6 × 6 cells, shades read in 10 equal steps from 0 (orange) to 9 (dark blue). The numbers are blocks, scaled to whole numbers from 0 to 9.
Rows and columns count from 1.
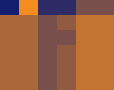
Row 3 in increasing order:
2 2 3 3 5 5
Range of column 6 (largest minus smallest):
3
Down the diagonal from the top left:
9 3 5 4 2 2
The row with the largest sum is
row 1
